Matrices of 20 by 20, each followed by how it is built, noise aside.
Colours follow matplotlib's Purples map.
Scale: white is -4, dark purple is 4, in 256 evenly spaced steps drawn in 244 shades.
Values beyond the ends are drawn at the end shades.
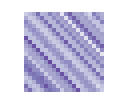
Toeplitz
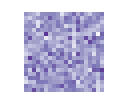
noise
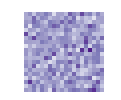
noise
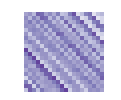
Toeplitz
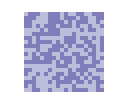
noise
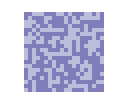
noise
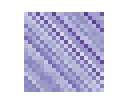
Toeplitz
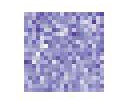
noise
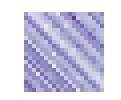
Toeplitz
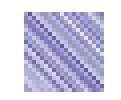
Toeplitz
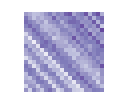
Toeplitz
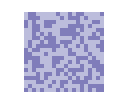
noise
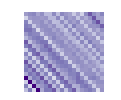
Toeplitz
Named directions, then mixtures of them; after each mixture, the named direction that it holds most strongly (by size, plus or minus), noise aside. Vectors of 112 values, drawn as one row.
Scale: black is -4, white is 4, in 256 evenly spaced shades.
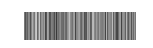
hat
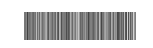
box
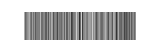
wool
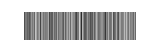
wool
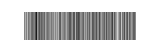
hat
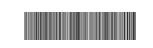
box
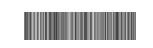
hat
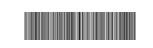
wool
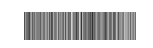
wool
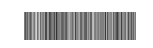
hat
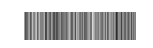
hat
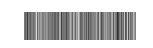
box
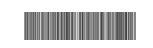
box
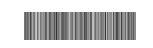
hat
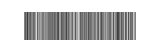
box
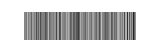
box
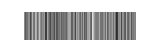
hat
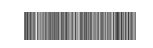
hat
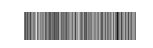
hat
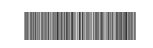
wool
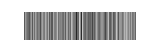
wool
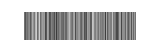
hat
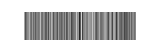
wool
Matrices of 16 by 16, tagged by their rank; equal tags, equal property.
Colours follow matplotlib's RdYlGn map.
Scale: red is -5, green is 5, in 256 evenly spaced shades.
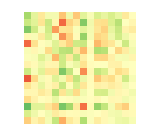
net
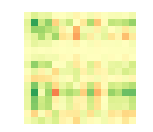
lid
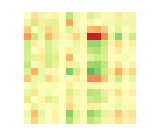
lid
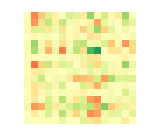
net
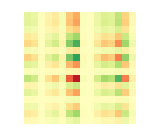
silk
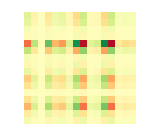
silk
